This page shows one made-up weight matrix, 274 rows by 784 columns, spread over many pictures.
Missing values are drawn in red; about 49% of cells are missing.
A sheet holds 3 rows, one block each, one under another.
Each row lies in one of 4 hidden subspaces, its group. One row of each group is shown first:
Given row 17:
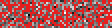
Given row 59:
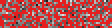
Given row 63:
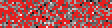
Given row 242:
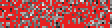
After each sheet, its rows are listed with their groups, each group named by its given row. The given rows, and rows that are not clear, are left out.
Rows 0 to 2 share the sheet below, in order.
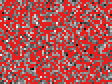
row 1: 59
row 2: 17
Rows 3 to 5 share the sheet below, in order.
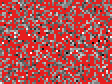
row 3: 242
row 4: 63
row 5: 17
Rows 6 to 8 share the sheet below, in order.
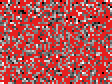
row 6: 242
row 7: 242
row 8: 59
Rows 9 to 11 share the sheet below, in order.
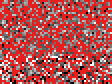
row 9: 17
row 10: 242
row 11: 59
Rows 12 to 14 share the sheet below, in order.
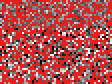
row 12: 59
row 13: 63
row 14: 242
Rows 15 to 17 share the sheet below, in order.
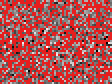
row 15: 59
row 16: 17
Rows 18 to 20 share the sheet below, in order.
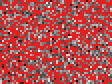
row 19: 242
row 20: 17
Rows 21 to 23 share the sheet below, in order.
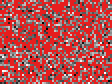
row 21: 63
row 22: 17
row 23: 242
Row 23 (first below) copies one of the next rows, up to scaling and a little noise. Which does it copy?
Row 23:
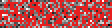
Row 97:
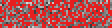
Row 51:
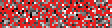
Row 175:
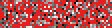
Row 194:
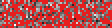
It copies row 194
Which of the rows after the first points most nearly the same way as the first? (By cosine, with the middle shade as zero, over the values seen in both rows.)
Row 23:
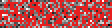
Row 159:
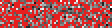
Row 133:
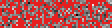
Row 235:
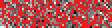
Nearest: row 159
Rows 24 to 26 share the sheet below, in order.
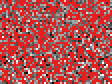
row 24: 242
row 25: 242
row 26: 17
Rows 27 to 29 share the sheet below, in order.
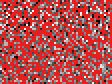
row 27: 17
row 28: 63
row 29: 63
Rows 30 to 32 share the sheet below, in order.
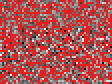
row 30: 242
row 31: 17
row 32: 242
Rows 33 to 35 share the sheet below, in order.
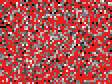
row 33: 59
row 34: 59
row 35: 59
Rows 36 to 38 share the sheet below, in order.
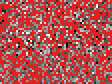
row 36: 59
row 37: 242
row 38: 59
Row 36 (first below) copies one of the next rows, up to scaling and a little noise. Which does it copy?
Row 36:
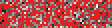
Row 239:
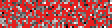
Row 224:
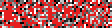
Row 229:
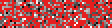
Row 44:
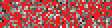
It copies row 44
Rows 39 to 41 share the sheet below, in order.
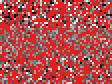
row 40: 17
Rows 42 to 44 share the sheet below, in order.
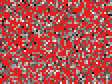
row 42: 17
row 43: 59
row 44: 59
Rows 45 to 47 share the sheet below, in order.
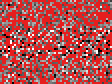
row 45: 242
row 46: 63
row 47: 63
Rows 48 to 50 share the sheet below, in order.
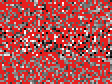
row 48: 242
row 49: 63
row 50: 242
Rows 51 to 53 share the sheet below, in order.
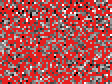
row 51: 242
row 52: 242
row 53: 59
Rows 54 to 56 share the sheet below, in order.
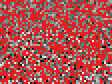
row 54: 242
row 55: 242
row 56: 59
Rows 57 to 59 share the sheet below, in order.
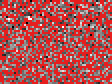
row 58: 59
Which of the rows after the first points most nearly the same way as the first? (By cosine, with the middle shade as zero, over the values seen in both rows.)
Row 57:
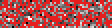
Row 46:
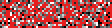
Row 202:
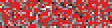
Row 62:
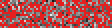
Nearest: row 202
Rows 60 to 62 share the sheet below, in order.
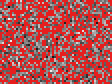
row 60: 63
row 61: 63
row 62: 59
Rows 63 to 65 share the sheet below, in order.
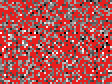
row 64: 17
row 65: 17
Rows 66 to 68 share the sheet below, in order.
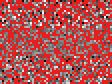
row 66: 59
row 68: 63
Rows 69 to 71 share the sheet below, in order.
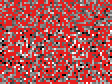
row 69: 17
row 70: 59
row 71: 242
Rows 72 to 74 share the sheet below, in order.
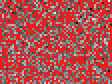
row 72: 59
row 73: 17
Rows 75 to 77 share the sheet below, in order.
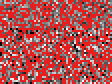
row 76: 59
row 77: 242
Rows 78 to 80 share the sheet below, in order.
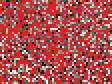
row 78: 242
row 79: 59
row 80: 63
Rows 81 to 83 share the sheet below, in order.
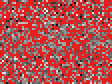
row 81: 242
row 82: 59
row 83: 242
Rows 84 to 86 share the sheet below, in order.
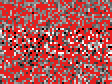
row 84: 17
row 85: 63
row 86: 59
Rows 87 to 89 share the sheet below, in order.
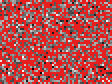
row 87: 242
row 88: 59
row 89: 17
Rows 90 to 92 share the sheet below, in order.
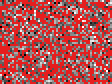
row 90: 59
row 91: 17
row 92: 17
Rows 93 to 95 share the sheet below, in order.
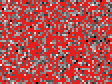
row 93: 242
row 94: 17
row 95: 63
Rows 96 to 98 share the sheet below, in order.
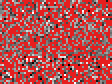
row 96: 17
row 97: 242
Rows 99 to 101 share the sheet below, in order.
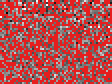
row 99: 59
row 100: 63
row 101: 63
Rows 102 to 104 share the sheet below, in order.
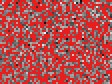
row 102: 242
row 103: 63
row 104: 63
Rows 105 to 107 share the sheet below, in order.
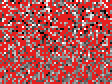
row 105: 17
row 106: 242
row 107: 17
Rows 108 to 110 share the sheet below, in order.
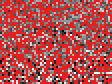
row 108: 242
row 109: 242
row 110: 17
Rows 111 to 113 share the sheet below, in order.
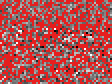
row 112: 59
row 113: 59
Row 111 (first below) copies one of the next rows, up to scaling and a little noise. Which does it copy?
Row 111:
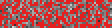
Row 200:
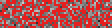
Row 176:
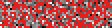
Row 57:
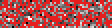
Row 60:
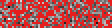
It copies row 200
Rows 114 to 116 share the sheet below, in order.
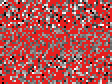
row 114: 17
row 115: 17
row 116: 59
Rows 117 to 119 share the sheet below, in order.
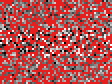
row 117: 17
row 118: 242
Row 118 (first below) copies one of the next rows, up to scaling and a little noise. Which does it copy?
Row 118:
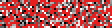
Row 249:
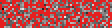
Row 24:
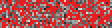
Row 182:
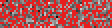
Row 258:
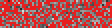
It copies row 182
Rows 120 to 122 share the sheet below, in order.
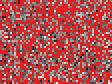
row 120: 242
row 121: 63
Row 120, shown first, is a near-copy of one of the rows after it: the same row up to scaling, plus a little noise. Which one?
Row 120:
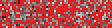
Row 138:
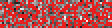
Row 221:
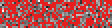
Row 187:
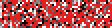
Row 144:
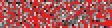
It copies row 221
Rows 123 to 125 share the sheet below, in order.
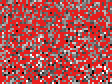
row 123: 242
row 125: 17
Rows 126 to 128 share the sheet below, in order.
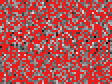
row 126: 17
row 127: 17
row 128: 17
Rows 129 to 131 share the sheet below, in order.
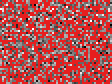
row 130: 63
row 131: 17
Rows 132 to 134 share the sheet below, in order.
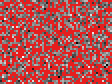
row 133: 242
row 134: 17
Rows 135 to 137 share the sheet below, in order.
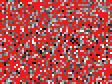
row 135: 242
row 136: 59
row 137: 242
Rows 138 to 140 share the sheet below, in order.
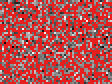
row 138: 242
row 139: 17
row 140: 59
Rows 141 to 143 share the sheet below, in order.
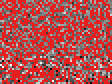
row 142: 63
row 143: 242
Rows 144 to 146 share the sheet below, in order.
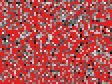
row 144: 242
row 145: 59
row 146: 63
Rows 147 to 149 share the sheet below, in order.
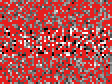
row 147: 242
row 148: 59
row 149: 17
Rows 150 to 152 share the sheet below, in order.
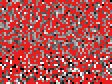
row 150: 242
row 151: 17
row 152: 242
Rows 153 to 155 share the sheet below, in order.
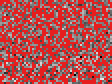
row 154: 63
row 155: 242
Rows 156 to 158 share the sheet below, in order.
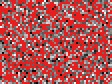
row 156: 17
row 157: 63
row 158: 59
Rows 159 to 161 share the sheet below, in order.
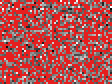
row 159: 242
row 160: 63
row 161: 59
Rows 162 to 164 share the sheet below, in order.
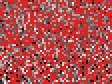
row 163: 59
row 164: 17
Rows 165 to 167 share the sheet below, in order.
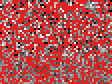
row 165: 242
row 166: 242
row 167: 63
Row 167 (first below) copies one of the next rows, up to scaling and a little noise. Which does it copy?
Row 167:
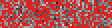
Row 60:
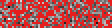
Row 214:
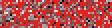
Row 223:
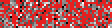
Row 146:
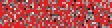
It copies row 223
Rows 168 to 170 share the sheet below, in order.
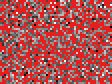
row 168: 242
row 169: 63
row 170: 17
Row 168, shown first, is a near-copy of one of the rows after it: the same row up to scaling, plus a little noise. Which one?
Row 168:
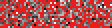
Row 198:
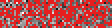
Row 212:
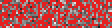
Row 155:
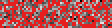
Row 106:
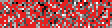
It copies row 212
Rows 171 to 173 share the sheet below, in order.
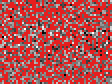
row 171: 242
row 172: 242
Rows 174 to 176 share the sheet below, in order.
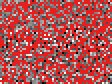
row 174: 63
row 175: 242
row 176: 63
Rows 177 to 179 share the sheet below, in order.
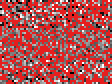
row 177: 59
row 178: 59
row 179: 63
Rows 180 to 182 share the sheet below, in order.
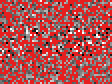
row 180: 59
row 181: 59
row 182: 242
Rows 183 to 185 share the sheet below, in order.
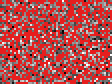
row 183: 63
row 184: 242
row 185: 63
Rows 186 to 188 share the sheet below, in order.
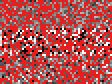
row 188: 17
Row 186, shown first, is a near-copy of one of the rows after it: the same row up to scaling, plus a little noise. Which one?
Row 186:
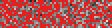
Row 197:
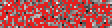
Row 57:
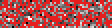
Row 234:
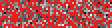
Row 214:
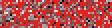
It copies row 57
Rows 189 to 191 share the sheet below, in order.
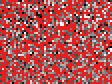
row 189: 63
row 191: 63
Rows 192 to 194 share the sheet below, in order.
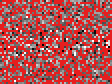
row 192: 63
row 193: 63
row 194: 242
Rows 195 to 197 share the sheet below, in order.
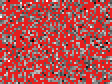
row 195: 59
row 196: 17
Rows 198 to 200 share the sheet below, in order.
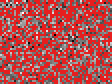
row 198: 242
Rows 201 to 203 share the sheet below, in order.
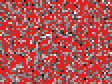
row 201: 59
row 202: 242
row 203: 59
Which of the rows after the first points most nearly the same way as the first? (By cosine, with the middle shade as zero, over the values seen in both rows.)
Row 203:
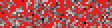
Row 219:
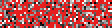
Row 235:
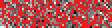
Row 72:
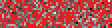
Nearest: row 235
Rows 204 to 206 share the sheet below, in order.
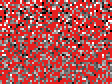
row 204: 242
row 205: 59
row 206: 63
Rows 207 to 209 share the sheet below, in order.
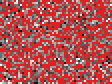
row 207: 63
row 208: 59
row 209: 59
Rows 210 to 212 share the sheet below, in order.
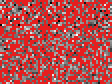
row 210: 17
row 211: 59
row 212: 242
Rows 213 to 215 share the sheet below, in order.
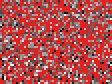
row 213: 17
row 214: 63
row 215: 242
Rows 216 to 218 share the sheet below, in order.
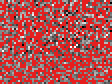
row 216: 59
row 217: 59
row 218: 17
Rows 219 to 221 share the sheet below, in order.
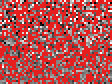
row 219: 59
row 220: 17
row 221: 242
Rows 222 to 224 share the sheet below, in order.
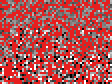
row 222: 242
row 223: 63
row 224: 59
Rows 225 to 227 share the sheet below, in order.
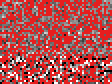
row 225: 242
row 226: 17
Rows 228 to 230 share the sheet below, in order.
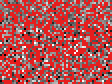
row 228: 63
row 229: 59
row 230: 17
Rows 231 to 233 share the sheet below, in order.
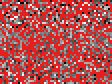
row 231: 63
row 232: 59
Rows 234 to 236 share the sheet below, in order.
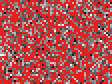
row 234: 63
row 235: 59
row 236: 242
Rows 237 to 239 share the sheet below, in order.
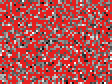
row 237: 17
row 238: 59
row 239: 59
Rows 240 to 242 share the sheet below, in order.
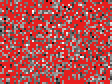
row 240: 17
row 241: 63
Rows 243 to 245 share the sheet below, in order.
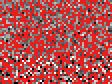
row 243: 17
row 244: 59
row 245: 242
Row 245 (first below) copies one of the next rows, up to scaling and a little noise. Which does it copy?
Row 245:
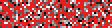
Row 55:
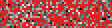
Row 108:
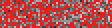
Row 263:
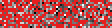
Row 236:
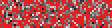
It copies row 55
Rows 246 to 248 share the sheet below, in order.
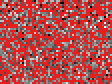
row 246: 242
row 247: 242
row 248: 59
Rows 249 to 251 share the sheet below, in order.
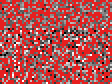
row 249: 242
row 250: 59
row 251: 63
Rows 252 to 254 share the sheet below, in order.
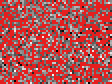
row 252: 59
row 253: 242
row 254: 242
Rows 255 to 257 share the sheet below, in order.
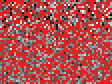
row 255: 17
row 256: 59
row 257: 242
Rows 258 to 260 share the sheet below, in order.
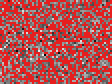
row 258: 242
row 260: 59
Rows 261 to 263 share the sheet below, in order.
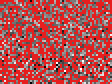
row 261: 63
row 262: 242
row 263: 242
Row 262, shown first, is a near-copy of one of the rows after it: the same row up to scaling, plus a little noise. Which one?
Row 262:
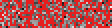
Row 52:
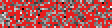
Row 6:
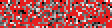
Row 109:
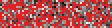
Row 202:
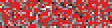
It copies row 52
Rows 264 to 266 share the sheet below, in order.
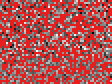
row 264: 242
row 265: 63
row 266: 242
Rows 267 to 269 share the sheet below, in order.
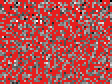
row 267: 242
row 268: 242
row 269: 63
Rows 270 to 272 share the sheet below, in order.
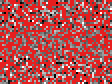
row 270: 63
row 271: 242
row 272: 63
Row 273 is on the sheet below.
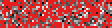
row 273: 63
